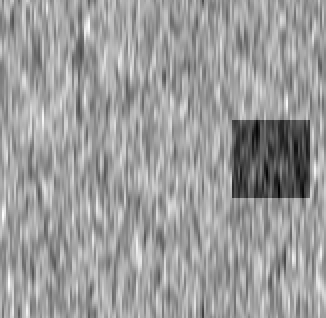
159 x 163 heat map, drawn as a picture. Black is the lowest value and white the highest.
Average level on the scale: 60%. Odd patch: lower, in the middle right. Histogram: skewed, a long tail of low values. Ninth with the lowest average: middle right.
